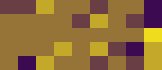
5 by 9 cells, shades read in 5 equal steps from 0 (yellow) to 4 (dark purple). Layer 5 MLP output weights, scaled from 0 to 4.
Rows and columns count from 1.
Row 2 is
2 2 2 2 3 1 2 3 4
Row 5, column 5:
2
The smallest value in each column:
2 2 1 1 2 1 2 2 0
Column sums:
11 13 8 9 11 10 11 14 10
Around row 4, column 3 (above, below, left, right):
2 1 2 1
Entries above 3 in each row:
1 1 0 1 1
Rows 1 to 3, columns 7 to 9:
2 2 4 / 2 3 4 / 2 2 0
